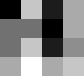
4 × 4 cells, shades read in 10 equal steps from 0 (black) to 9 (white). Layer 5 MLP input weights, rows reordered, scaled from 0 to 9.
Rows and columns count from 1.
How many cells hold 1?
2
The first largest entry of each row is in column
2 4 2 2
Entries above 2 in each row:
2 3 3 4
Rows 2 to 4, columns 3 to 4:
0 6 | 1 5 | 6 7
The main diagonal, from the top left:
0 4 1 7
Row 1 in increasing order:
0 1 6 7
